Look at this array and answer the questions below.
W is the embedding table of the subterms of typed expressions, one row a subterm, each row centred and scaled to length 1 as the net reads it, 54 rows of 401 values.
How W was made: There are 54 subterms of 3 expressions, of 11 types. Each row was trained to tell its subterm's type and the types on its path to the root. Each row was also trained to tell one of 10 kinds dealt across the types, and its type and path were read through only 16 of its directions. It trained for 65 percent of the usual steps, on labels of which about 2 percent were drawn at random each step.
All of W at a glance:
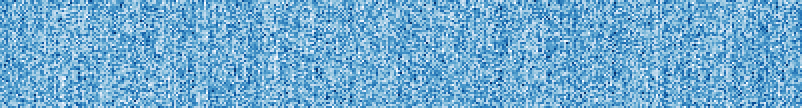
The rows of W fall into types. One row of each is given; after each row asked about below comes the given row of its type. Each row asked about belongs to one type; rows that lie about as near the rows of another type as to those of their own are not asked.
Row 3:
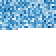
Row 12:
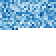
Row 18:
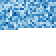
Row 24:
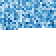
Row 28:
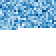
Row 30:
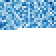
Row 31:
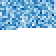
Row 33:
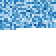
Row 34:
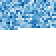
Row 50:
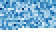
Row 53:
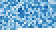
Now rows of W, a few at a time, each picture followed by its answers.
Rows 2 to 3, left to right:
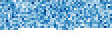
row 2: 50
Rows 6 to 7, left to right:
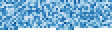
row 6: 33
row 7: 24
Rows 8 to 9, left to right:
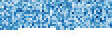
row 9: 50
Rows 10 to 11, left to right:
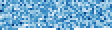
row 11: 53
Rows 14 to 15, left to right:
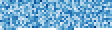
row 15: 24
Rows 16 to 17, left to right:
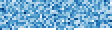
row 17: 34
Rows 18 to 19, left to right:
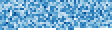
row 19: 24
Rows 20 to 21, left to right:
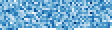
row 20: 24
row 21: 50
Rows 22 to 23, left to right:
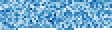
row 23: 53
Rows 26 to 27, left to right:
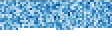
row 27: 30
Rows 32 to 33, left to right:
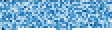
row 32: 12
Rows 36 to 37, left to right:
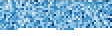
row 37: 53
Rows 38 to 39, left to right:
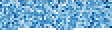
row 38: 34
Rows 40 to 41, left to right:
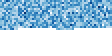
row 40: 12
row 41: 18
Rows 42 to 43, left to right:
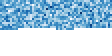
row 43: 33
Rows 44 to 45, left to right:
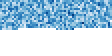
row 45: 33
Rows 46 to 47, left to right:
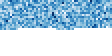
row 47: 18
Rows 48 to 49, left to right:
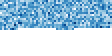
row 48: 33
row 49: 50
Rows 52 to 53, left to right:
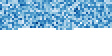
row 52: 34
